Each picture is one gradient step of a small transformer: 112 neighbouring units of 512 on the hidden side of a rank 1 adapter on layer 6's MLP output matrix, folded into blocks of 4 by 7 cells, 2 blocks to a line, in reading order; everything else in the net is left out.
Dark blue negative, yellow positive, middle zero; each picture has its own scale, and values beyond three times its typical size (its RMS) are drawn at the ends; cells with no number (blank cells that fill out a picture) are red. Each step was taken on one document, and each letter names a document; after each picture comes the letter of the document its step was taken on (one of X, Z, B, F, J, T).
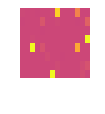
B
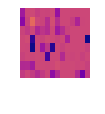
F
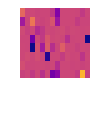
F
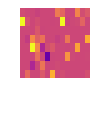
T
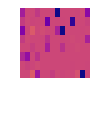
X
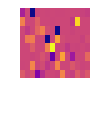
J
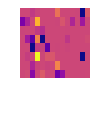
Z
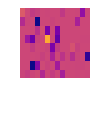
J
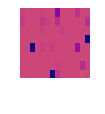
B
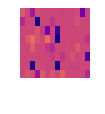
J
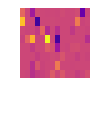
J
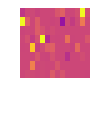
T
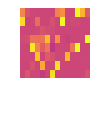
T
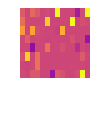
X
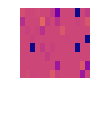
B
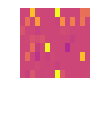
Z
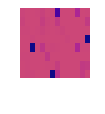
B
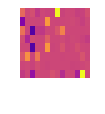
X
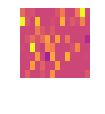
T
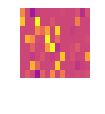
J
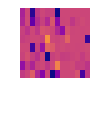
F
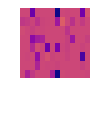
Z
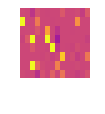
J
